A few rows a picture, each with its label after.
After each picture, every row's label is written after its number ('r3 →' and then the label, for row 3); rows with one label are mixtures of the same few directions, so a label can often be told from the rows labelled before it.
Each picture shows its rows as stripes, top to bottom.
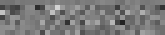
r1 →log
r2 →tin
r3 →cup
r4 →cup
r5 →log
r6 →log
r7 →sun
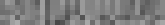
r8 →sun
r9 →sun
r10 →sun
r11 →log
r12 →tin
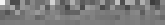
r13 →cup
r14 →log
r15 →sun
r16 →tin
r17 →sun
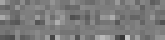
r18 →cup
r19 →sun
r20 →tin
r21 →tin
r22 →tin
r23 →log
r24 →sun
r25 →log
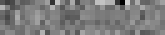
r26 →log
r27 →cup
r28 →sun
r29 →sun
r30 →sun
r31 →cup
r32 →sun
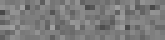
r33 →sun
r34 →cup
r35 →cup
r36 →log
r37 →tin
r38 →log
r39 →sun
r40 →cup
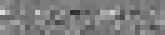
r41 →sun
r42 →cup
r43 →tin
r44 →log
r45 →tin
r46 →cup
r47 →sun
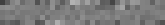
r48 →tin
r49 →log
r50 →log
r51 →sun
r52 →tin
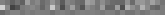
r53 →cup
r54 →cup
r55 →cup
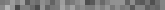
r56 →cup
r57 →sun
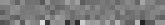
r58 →sun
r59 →tin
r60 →cup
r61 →tin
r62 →sun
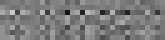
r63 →sun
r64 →cup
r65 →log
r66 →log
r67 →log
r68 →log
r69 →cup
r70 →log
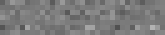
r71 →cup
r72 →log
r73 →log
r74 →tin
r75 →tin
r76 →cup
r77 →tin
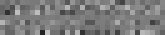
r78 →log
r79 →log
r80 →sun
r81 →log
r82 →cup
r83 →sun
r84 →sun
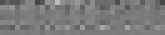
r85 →tin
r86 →log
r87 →log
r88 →tin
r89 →log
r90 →log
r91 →sun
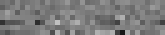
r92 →log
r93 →cup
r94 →sun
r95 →log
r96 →tin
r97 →tin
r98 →log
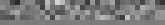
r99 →tin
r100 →sun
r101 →tin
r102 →log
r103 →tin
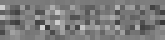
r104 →log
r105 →cup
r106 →tin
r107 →tin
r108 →tin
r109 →sun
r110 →cup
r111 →tin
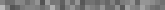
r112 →sun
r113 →cup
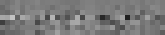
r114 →sun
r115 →cup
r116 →sun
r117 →log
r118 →tin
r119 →log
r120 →tin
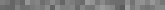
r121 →cup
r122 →log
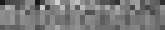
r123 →tin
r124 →sun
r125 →cup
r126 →log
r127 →log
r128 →tin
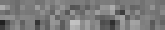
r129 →tin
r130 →tin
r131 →log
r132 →log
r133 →tin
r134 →tin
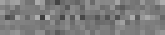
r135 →tin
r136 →log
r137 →cup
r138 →sun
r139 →log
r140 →log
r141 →tin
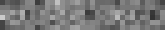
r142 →tin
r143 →tin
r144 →cup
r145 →cup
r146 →cup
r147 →tin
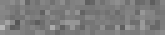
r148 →cup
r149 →cup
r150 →sun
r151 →cup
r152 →sun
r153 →cup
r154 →tin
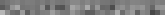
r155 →tin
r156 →tin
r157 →cup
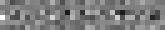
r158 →cup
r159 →tin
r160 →log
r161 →cup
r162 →tin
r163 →cup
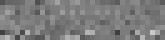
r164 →tin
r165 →sun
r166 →sun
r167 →cup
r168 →log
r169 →tin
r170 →cup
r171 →sun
